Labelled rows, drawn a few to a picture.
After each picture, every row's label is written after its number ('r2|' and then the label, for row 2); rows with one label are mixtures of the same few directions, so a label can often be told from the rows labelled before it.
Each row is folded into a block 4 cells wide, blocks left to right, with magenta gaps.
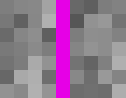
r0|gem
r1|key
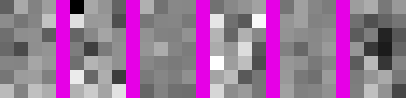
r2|gem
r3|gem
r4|gem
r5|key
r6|gem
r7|key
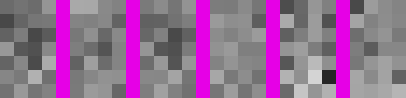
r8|key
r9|key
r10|key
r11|gem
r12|gem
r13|gem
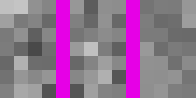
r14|key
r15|gem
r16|key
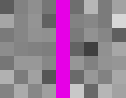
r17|gem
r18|gem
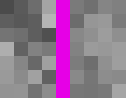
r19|key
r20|key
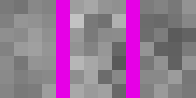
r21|key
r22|key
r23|key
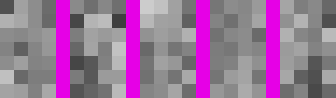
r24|gem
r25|key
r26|key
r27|gem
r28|gem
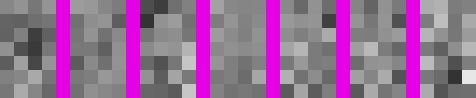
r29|key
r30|key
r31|key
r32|gem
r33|gem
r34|gem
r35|gem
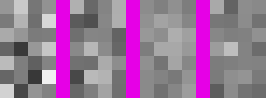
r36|gem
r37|gem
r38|key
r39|gem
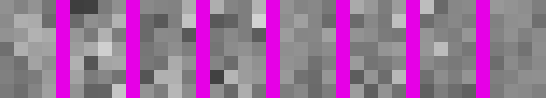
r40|key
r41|key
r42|gem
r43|gem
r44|gem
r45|gem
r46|gem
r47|key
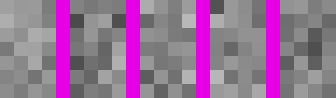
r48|key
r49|key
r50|gem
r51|gem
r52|key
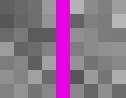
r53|key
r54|gem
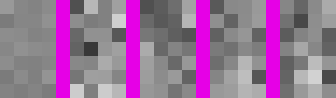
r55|gem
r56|gem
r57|key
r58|gem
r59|gem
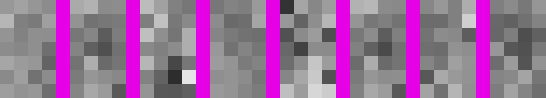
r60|key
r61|key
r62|gem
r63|key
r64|gem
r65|key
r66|gem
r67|key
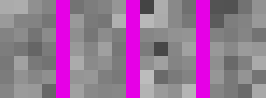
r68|key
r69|key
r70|gem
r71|key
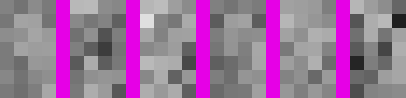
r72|key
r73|key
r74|key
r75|key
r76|key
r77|key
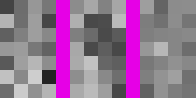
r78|gem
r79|key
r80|gem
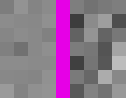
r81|gem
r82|key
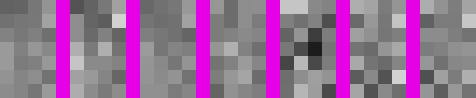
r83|key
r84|key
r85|key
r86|gem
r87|key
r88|gem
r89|gem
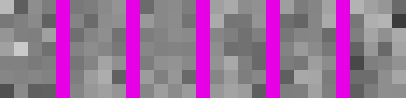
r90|gem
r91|gem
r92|gem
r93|key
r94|gem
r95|key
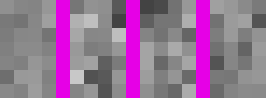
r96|gem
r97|gem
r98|key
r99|key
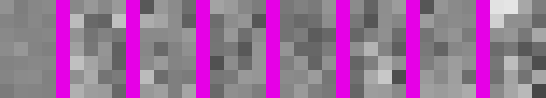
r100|gem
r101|key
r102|gem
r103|key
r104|key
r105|gem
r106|gem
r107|key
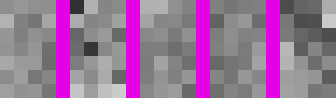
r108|key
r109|gem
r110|key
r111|key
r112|key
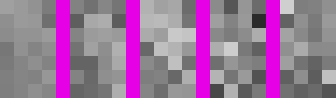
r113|key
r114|key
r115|key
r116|gem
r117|gem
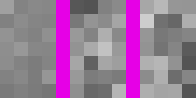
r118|gem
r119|key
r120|key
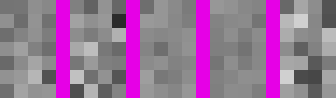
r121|gem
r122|gem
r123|gem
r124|key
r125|gem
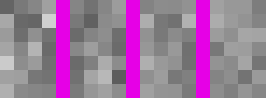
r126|key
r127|gem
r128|key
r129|key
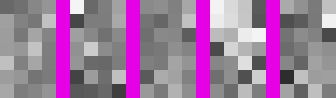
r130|key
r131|gem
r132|gem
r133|key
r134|gem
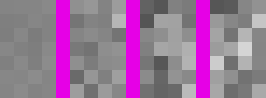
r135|key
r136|gem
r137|key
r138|key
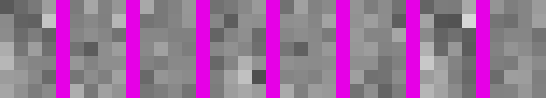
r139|key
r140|gem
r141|gem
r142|gem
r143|gem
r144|gem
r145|key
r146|gem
